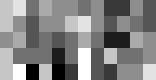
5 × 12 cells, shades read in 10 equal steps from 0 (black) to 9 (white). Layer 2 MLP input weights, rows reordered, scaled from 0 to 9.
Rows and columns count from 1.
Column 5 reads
5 5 3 1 0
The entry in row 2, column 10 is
5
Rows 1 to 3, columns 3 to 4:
4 6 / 3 5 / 3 4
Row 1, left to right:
7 8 4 6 5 5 4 5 2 2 5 3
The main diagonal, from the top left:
7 5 3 4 0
